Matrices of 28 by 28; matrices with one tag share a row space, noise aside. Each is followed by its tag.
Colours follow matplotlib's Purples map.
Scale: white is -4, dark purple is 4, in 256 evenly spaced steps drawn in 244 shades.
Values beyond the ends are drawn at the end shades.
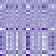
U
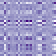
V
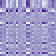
U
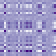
V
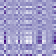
V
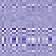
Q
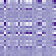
V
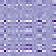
V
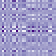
Q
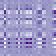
V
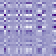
V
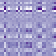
V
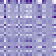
V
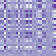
V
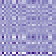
Q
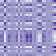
V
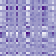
U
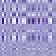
Q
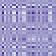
Q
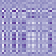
Q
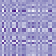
Q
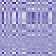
Q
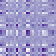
U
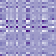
U
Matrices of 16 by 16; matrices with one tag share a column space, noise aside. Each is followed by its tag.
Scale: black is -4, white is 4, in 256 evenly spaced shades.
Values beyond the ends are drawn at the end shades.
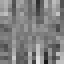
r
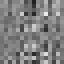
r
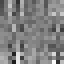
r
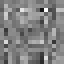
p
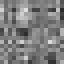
p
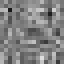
p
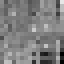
r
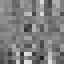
r
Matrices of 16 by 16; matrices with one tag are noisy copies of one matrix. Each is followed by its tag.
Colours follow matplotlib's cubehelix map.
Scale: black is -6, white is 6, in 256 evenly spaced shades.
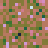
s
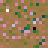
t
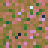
s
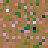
t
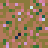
s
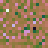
t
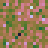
s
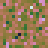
s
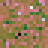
s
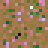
s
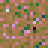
t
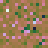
t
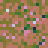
t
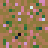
s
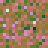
t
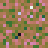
s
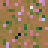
s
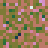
s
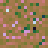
t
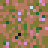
s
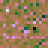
t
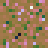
s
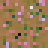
s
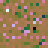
t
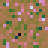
s
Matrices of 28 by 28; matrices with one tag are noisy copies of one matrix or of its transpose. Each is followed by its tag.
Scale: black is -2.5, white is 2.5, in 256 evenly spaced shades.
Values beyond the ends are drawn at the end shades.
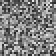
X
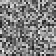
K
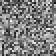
X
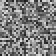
K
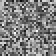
K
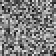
X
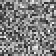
X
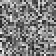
K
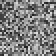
X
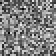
X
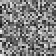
K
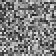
X
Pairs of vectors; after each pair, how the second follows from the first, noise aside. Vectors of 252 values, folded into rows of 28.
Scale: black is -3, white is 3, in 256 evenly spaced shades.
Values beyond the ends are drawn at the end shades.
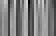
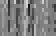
partly zeroed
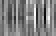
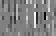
partly zeroed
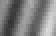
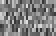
shuffled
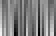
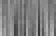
shrunk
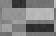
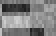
reversed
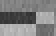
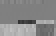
partly zeroed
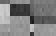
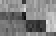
reversed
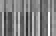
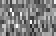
shuffled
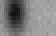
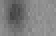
shrunk
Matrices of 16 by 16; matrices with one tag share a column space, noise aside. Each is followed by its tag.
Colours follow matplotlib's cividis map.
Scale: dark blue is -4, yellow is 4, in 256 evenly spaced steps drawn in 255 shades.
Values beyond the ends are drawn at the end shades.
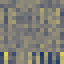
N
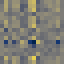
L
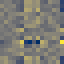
L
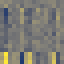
N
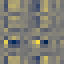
L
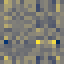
L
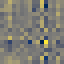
L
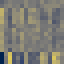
N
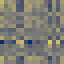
L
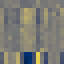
N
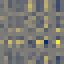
L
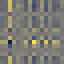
L
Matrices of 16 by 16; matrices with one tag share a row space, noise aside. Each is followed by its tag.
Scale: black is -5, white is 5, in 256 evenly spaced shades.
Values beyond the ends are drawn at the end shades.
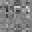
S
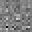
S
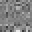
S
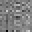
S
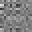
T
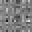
S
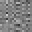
S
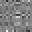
S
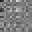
T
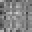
T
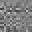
T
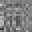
T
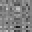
S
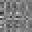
T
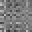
T
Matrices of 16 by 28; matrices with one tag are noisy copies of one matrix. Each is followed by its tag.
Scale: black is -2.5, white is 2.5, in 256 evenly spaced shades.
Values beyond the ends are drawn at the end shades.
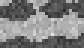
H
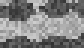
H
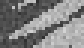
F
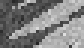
F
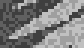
F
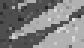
F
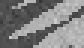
F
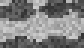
H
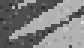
F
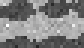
H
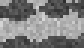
H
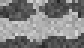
H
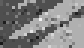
F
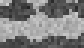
H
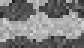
H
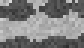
H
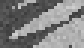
F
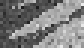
F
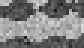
H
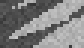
F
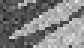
F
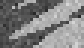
F
